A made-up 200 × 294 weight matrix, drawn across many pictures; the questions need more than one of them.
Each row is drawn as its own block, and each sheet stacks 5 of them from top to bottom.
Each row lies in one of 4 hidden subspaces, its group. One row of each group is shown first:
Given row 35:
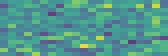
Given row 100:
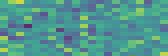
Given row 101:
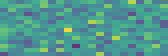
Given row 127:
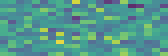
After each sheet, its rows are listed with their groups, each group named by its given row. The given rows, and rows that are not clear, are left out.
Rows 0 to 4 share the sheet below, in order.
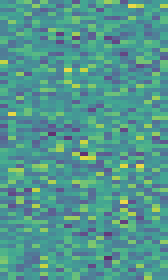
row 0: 127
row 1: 100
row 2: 35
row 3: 100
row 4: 101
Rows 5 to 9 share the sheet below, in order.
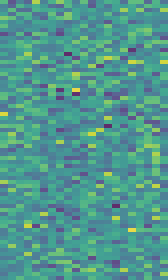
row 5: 100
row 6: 127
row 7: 101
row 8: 101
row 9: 127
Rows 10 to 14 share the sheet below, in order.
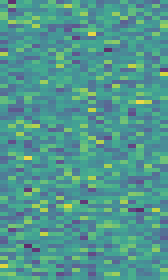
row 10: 101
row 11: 35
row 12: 101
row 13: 100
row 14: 101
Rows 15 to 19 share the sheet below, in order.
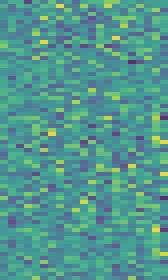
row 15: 127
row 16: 127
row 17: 35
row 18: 35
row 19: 35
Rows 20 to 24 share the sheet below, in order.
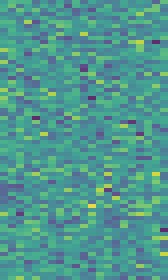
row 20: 100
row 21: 101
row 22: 35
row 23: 35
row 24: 35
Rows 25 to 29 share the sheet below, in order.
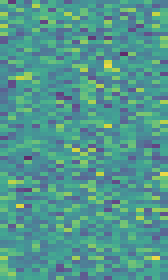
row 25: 35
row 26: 101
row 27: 101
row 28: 101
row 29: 101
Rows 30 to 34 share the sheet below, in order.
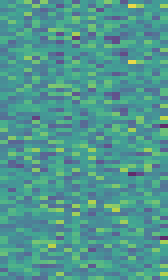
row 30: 127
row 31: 127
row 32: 35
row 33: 127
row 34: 35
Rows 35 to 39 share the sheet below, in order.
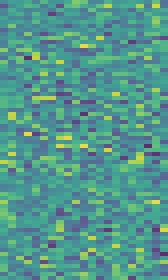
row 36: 127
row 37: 100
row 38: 101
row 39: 35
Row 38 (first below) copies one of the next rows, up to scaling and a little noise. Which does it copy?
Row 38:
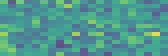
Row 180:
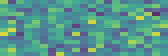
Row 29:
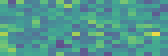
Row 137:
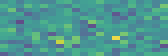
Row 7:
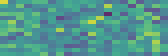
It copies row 29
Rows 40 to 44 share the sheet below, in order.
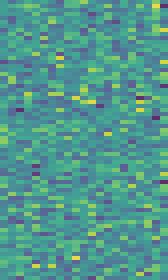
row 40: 35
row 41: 35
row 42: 35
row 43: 35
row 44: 127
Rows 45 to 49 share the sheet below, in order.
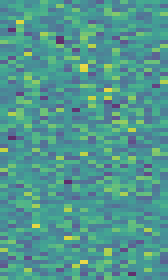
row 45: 101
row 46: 101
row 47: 100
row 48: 100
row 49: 100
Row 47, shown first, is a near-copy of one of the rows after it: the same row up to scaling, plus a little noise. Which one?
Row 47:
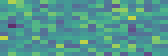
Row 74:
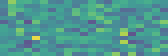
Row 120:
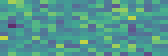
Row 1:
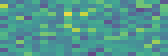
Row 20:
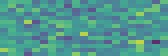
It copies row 120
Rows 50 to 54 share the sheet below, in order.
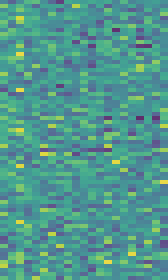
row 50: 35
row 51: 100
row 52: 35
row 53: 35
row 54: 35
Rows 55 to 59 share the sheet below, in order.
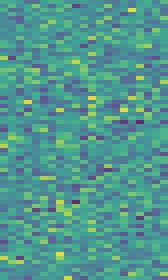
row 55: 35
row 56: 101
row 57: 100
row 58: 127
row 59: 100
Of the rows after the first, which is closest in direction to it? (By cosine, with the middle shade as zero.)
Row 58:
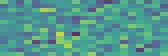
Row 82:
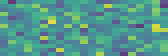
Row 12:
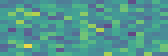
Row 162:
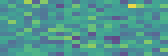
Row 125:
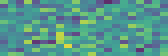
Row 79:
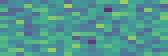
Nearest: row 125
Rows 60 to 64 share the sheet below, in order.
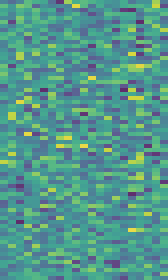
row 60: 35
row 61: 100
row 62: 100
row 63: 35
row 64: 127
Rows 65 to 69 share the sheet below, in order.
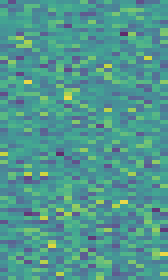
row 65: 100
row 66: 100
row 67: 101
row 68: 101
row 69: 35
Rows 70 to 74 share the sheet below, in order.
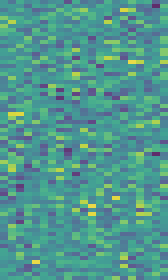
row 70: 35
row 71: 127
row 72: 100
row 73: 35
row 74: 100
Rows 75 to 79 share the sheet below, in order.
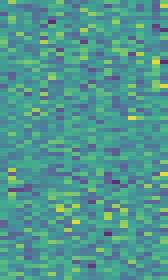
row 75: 35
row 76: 35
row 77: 127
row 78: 101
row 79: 101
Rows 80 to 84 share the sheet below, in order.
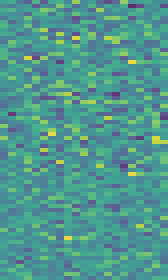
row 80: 127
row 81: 127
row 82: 35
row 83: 127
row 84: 100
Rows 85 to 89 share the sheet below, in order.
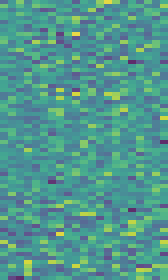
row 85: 127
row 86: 127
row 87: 35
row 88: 35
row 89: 35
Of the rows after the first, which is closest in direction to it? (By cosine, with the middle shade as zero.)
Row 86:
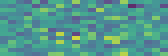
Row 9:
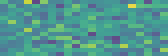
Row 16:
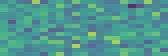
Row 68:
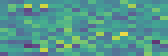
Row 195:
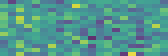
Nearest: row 16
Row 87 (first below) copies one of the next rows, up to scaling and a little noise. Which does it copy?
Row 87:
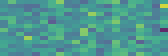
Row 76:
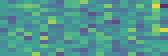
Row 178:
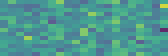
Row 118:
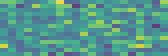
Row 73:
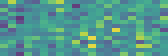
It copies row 178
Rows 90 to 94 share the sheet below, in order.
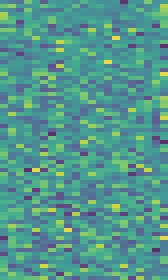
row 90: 101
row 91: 35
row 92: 35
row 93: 127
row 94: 35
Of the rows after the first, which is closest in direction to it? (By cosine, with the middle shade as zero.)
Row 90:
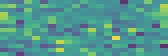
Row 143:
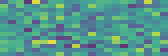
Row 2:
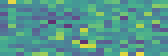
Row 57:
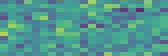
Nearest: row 143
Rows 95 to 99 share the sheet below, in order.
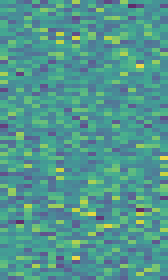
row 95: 127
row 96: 100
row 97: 101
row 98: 35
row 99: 127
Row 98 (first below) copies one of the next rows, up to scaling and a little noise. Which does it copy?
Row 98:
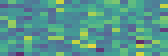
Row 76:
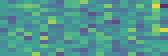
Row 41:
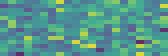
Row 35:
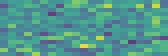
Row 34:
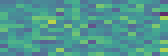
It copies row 41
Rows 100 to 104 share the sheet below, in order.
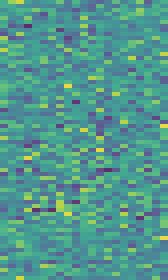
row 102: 101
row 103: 127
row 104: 35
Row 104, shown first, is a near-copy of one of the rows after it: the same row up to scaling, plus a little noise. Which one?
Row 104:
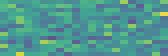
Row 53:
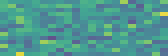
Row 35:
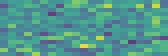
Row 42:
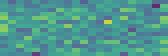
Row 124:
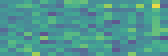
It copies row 53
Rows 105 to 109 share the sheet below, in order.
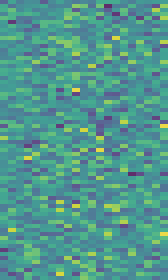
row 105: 101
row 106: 127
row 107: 101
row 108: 127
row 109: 101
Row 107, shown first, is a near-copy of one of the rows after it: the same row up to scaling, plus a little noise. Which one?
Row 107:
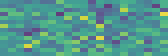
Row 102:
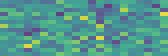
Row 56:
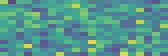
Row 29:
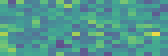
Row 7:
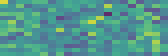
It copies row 102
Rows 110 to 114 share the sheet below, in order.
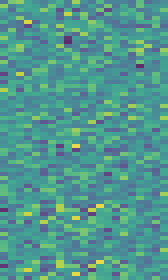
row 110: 100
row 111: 100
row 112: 127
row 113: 101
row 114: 101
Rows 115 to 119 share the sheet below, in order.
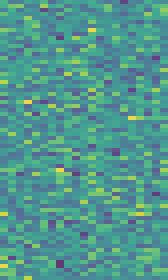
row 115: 101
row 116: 101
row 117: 127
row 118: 35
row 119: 101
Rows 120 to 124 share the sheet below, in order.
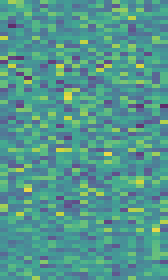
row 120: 100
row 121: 100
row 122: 100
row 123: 100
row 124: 35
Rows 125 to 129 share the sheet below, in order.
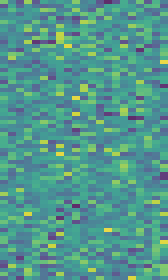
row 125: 127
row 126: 35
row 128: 101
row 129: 35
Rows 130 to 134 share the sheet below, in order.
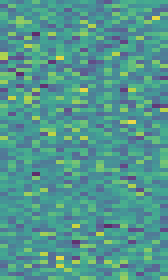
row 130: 101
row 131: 100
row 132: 35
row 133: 35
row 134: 127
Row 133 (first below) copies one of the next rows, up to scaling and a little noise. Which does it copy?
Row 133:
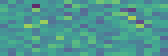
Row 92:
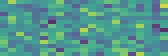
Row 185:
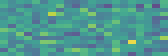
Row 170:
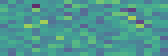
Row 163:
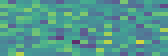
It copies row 170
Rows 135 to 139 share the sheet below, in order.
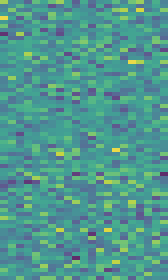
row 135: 100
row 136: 127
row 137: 101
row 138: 101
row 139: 127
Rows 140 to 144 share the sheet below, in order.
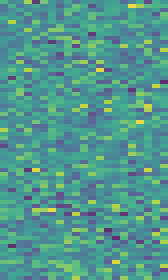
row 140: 127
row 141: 101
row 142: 100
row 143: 127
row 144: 101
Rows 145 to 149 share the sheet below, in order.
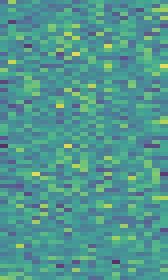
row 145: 101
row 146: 101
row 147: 101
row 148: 35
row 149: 101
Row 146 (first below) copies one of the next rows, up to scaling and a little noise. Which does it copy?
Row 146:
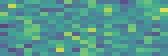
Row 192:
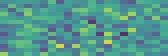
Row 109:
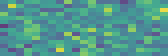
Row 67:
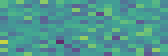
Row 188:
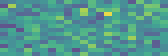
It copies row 109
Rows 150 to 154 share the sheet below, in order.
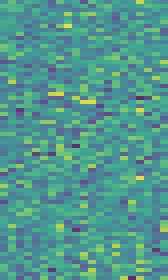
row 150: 100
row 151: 35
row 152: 127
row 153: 100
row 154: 35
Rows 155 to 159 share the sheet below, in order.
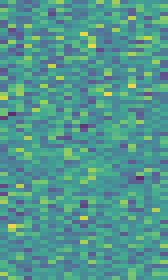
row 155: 35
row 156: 35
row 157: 100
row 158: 100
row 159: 100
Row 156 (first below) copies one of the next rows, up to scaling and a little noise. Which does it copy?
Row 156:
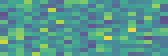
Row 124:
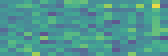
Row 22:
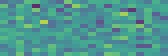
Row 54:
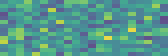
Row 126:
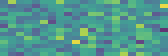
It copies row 54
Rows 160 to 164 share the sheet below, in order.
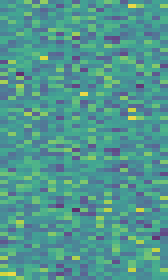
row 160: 127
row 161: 100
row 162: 127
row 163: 35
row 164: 101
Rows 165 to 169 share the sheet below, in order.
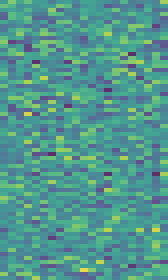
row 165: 35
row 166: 35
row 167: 127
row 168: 35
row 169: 35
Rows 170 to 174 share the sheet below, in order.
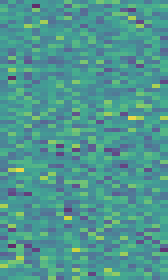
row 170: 35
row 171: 101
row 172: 127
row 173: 100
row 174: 101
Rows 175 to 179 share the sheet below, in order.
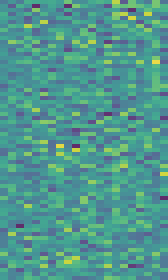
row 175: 35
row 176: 35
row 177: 127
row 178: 35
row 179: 100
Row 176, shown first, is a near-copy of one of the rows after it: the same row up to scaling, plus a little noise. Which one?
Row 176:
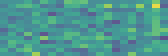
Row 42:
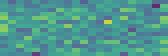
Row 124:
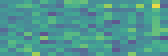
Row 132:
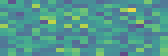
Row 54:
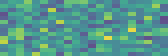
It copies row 124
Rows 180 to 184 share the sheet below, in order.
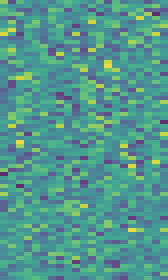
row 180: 101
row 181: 101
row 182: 100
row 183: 100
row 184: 127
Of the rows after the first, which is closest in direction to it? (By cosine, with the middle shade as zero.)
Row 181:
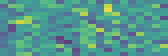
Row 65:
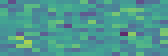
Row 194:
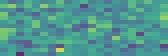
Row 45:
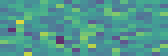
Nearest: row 45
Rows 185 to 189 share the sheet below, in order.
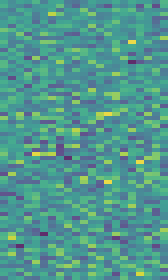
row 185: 35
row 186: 127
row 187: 127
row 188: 101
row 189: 101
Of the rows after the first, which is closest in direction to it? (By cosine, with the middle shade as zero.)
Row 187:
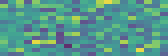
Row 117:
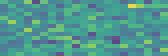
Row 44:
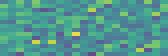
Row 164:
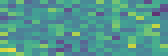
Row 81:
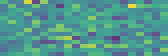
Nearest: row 44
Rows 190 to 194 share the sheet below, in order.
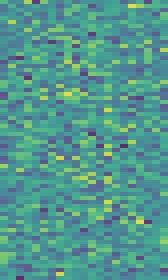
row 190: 127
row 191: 100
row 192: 101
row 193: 101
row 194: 101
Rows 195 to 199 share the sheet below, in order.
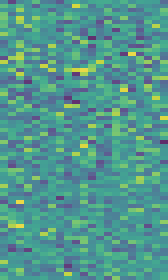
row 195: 35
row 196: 100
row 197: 35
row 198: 100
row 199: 100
